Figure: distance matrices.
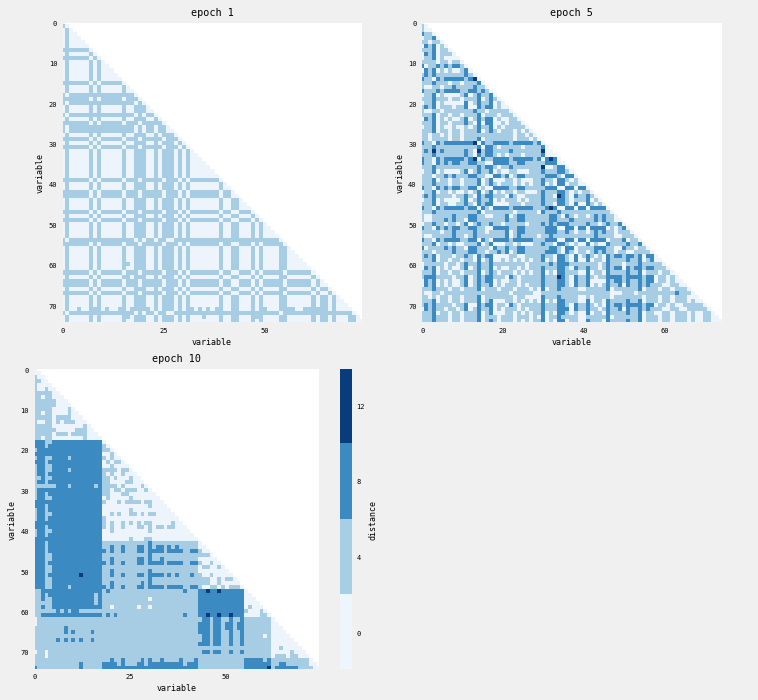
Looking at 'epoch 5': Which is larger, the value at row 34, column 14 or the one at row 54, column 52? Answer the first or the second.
the second
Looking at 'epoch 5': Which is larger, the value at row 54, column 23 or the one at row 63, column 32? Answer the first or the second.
the first
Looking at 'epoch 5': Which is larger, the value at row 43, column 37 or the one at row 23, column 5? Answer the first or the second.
the second
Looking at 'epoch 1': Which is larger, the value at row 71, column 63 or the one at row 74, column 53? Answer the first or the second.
the first
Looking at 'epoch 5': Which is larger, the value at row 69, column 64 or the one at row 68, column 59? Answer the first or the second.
the first
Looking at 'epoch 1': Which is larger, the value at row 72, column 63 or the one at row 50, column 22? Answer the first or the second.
the first
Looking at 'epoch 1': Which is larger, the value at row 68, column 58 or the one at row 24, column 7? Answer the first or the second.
the second
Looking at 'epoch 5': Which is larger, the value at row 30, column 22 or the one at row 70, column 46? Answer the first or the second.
the second
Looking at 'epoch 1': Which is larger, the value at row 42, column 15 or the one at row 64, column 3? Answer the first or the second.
the second
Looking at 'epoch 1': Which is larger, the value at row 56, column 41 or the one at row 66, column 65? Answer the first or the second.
the second
